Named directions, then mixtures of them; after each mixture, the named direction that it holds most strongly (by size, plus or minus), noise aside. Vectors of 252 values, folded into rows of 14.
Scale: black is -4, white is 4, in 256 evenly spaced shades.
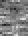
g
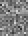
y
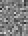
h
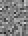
h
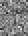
y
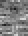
g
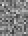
y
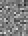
h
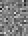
h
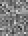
y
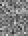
y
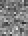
h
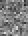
h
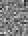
h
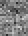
y
